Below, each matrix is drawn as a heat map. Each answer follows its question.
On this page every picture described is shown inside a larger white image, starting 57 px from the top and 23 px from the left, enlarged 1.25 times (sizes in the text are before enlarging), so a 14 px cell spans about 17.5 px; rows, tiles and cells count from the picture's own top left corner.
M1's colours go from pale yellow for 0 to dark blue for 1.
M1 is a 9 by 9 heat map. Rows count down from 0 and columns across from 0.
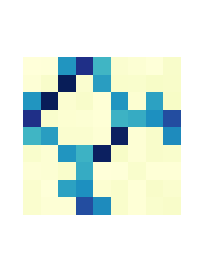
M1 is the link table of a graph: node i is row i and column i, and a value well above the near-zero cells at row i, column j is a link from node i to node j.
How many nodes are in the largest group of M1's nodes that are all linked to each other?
2
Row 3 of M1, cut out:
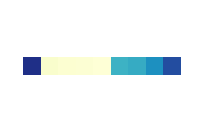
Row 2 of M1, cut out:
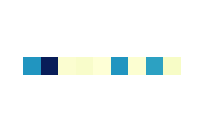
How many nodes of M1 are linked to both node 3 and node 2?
3
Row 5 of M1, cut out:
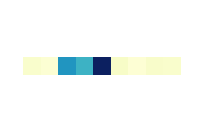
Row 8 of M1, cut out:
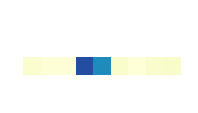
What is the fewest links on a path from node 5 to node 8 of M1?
2
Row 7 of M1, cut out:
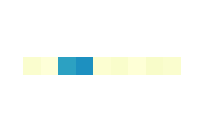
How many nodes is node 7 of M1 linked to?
2
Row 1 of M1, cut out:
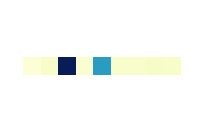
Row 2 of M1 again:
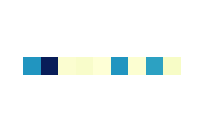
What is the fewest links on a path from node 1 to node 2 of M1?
1
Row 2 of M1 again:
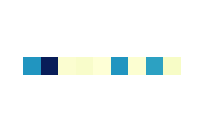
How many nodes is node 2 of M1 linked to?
4
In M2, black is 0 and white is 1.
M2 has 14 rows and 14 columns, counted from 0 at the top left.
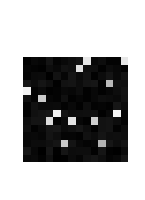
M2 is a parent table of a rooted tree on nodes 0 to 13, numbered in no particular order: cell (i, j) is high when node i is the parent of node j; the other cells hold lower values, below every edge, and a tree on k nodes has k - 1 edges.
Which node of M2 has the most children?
8
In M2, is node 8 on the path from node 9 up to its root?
yes
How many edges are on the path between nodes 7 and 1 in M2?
1
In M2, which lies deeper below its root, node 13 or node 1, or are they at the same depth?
node 13
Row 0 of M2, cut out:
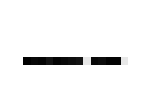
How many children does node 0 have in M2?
2
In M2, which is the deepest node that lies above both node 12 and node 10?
7
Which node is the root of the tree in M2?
1
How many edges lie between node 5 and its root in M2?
7
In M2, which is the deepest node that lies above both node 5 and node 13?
0
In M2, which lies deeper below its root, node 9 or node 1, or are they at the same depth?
node 9
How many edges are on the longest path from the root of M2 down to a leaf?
8
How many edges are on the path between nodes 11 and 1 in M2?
6
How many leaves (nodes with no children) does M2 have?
6
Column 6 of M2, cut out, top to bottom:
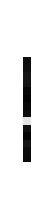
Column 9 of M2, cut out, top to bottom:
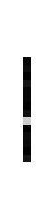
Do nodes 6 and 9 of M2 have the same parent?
yes
